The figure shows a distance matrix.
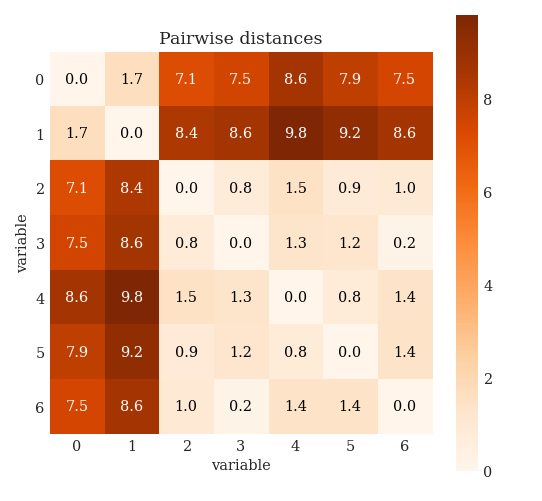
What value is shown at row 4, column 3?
1.3
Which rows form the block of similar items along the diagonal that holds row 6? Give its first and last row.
2 to 6
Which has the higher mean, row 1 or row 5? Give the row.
1
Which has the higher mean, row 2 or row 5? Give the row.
5
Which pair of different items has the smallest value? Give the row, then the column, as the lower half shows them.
6, 3
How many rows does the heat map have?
7
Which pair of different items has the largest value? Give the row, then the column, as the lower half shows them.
4, 1
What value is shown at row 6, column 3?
0.2
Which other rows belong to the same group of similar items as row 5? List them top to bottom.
2, 3, 4, 6
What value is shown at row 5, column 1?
9.2
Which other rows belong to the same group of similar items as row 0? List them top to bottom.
1
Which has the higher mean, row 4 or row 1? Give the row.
1
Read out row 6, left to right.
7.5 8.6 1.0 0.2 1.4 1.4 0.0
